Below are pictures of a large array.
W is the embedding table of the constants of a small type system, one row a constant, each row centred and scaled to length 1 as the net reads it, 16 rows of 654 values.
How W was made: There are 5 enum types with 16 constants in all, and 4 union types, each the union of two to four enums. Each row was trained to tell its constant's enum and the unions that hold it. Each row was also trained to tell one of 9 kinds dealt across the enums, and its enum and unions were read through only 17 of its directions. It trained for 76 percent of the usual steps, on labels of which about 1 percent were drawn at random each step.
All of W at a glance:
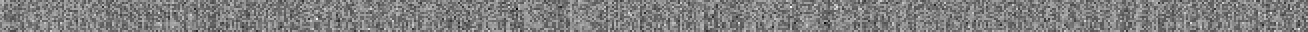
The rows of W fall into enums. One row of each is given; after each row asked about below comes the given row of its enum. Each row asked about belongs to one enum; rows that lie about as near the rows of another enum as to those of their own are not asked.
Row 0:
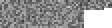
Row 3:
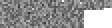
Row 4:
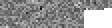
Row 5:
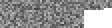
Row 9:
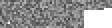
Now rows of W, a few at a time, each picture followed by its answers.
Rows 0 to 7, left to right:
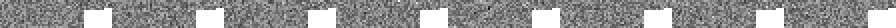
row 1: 5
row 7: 9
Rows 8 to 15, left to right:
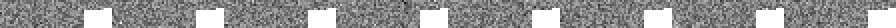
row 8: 0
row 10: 3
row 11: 5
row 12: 5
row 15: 0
